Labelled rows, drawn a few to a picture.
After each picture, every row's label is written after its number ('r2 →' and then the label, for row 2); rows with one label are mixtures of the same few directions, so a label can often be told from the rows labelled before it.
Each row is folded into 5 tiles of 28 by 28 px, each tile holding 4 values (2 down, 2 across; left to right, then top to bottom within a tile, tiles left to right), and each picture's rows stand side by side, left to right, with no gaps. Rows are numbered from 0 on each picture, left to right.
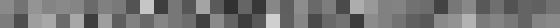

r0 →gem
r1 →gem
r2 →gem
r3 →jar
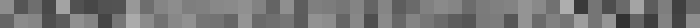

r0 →gem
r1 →gem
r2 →gem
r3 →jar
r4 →gem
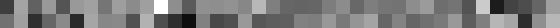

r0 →gem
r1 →jar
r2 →jar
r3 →gem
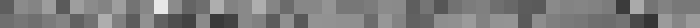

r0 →gem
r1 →jar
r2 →gem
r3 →jar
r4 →jar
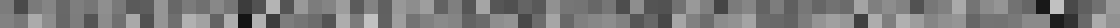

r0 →jar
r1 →jar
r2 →gem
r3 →gem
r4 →jar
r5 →jar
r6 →gem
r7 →jar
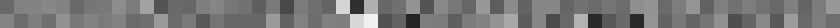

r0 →gem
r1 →gem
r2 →jar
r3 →jar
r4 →gem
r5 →gem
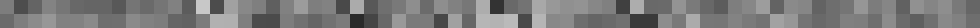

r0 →jar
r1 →jar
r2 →jar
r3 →gem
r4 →jar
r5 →jar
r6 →gem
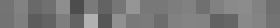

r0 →gem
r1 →gem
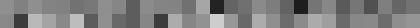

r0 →gem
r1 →gem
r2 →jar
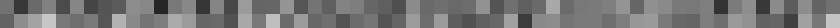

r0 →jar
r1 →jar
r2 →gem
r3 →gem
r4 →jar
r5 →jar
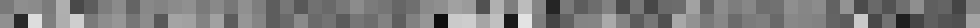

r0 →gem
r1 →gem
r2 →gem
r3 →gem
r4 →jar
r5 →gem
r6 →gem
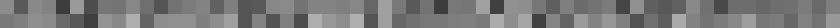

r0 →jar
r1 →jar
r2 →gem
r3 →jar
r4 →jar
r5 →jar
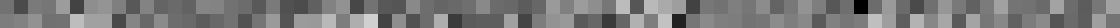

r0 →jar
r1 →gem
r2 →jar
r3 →gem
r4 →jar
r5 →jar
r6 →jar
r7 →jar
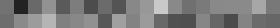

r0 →jar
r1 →jar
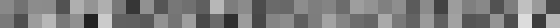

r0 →gem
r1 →gem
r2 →gem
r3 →jar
